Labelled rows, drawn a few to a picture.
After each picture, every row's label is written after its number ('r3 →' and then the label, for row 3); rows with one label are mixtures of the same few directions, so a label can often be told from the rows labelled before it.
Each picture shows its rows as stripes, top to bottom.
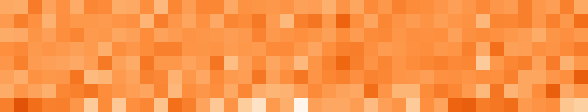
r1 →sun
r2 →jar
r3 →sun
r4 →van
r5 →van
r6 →sun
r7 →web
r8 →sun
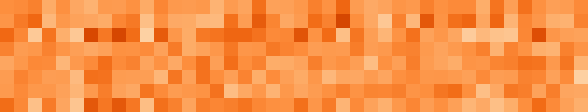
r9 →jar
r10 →jar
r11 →sun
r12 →web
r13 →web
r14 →sun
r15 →van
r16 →sun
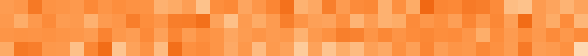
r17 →jar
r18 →jar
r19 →van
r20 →sun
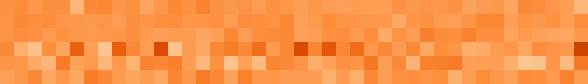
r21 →sun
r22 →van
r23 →jar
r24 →sun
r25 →web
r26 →sun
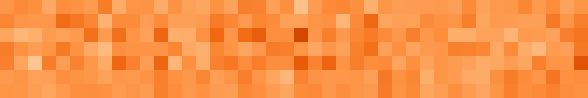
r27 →van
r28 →web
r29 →sun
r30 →web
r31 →sun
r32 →jar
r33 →jar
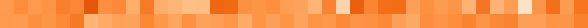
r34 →jar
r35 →sun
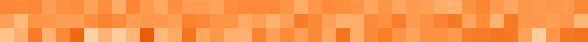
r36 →van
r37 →van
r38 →sun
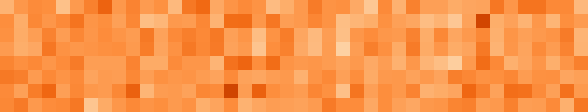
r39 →web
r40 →van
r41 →jar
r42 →jar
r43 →van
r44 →sun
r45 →web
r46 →sun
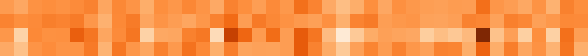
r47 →van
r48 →web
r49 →van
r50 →van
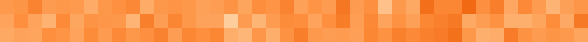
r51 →jar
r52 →web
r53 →van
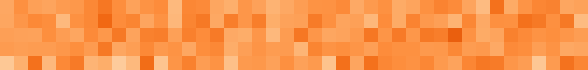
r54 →web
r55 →web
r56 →van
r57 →van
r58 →sun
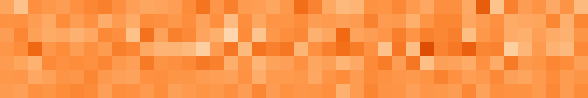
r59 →van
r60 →web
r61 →web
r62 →jar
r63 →jar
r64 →web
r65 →web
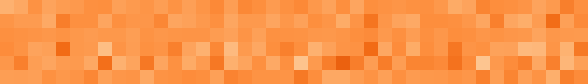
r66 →sun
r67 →web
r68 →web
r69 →web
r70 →van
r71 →van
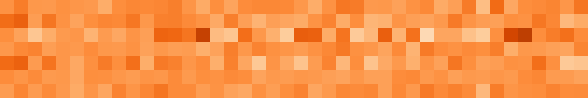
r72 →van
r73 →sun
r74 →jar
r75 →jar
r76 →sun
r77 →sun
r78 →van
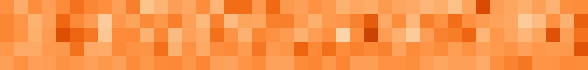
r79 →van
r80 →web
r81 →web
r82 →sun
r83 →jar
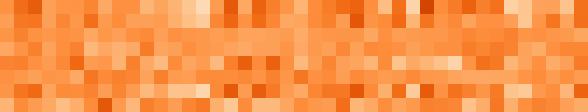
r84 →jar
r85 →jar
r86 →sun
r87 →sun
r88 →van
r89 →sun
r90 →jar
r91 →web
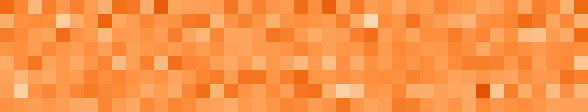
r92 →sun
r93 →web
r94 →web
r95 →van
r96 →sun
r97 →sun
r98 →van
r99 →web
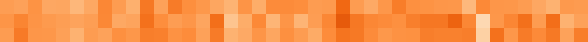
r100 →web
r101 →van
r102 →van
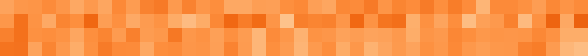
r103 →van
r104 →jar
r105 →sun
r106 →sun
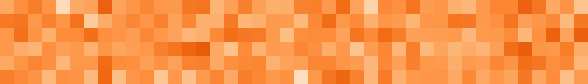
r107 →web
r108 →sun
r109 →jar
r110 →jar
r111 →web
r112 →van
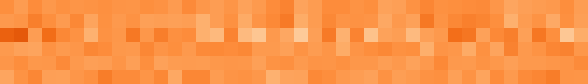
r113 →jar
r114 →jar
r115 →sun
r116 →jar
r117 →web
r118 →web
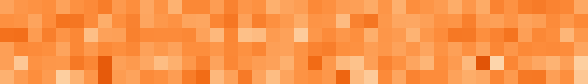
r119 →web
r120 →web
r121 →sun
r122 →web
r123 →van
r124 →web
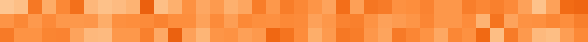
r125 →sun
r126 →van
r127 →web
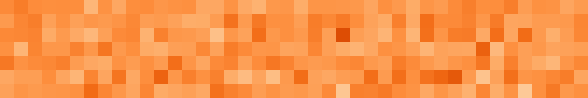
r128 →sun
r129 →jar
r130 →jar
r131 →van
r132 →web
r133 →van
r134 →jar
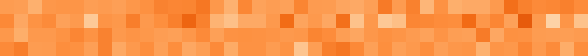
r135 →jar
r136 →jar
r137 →van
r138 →van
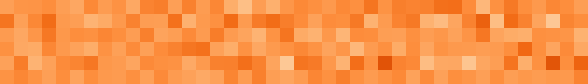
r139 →van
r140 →web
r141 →jar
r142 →jar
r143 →jar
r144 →jar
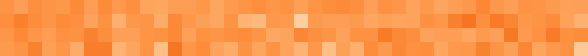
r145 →van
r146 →sun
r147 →jar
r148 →sun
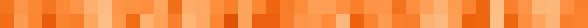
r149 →web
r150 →web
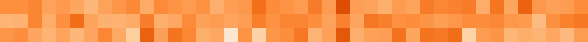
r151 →jar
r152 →sun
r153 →web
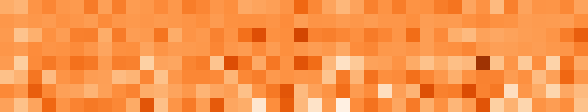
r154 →van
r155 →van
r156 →sun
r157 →web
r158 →van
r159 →sun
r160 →jar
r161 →jar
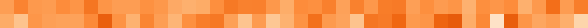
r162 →jar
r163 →van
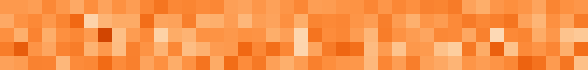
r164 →van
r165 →sun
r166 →van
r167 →van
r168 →web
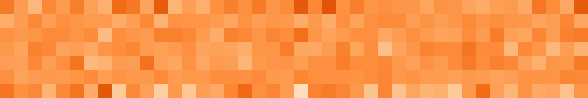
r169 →sun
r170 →sun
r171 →van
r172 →jar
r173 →sun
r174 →sun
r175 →van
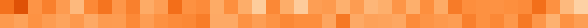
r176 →sun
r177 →jar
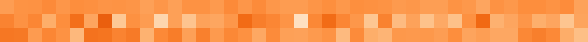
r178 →web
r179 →van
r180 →sun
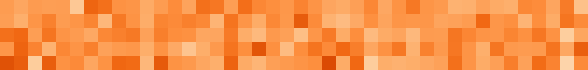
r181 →sun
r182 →van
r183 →sun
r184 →jar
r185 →sun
